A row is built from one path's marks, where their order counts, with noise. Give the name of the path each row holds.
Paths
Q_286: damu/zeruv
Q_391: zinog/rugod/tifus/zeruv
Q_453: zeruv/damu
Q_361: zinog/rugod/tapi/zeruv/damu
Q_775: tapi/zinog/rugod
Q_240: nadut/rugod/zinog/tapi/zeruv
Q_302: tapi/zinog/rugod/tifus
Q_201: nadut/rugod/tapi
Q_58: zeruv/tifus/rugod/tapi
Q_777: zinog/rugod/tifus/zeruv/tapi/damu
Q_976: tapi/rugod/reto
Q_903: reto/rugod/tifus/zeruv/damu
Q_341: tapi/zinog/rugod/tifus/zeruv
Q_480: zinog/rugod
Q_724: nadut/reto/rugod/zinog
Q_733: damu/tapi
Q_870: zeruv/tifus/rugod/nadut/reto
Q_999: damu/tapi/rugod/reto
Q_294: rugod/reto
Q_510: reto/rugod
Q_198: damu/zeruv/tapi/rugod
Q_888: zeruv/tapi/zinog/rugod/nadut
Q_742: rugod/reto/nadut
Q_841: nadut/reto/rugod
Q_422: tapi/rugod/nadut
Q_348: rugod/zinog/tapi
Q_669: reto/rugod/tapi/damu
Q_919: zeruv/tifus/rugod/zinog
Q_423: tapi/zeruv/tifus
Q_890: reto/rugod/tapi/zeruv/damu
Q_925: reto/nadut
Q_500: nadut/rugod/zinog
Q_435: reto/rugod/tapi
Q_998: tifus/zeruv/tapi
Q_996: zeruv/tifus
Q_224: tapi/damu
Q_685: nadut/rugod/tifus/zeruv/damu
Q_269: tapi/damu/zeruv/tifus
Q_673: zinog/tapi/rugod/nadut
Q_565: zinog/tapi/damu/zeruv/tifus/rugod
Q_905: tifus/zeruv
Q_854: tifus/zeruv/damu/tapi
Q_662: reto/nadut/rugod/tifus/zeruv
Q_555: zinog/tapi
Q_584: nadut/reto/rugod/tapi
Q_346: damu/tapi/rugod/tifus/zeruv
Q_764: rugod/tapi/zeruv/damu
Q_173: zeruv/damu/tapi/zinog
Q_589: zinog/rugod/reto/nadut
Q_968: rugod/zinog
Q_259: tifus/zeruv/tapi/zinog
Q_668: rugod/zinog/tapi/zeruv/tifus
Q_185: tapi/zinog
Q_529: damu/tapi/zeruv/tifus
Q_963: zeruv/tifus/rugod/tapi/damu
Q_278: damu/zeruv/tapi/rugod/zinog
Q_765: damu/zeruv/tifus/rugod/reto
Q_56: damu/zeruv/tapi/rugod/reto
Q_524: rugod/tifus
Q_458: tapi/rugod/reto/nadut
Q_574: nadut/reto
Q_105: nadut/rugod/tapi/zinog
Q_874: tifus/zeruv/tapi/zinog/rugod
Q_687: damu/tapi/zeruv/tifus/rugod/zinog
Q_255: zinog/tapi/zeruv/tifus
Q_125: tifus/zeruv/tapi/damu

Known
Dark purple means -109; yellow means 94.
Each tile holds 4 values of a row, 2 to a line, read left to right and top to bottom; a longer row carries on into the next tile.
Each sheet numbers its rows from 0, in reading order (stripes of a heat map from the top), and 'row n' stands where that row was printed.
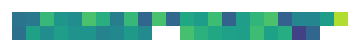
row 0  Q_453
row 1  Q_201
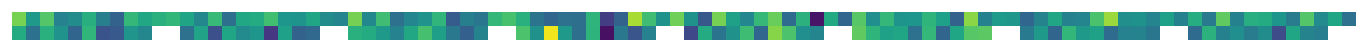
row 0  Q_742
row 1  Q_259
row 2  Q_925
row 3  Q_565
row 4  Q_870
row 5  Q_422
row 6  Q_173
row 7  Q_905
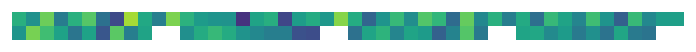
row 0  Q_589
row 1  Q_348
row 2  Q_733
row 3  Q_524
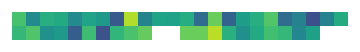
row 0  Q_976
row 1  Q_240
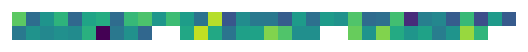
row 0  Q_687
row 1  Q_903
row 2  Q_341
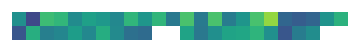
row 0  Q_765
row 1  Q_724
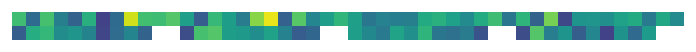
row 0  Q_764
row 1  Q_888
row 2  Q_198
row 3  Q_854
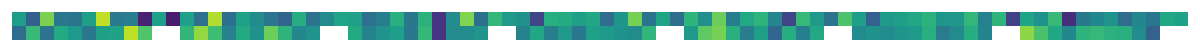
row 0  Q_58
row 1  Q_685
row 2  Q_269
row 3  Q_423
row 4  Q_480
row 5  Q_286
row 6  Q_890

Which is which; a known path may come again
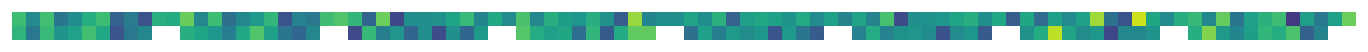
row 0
Q_841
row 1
Q_925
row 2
Q_854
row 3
Q_422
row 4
Q_998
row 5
Q_125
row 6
Q_555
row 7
Q_510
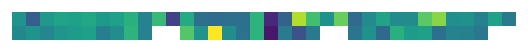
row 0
Q_286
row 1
Q_565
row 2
Q_173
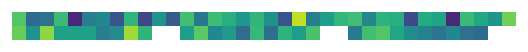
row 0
Q_341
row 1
Q_458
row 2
Q_968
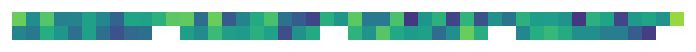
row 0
Q_294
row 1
Q_584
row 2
Q_302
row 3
Q_348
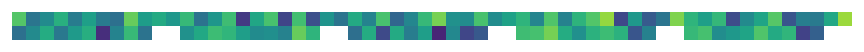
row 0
Q_529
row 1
Q_775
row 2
Q_874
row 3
Q_500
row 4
Q_435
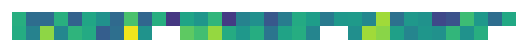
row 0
Q_346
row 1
Q_361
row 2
Q_391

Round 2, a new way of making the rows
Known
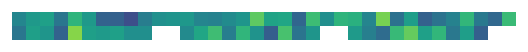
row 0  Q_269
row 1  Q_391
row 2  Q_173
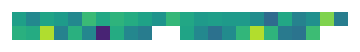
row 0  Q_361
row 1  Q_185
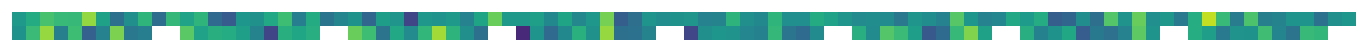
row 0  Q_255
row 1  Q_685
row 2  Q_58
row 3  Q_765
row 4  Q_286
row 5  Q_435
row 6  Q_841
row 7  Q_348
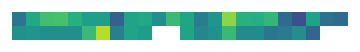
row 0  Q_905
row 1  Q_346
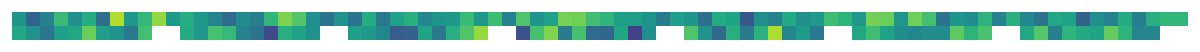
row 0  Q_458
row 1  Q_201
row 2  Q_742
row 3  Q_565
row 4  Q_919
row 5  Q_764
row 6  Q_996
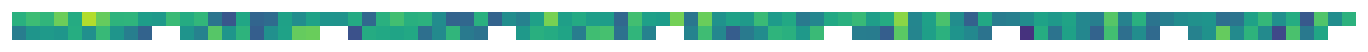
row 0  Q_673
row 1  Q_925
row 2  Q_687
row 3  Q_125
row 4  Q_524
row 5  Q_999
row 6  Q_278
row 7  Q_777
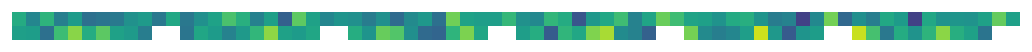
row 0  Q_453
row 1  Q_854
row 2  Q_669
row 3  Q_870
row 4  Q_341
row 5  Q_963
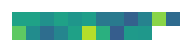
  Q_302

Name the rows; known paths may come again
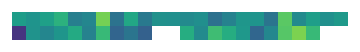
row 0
Q_56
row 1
Q_510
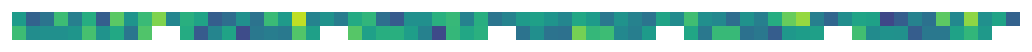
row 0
Q_976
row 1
Q_724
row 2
Q_685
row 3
Q_224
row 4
Q_105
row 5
Q_584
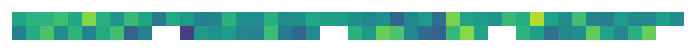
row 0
Q_555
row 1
Q_286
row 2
Q_669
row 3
Q_968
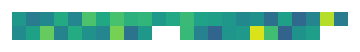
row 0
Q_480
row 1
Q_775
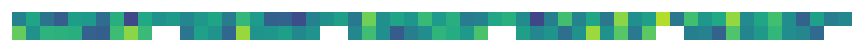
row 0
Q_903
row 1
Q_269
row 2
Q_524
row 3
Q_422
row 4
Q_999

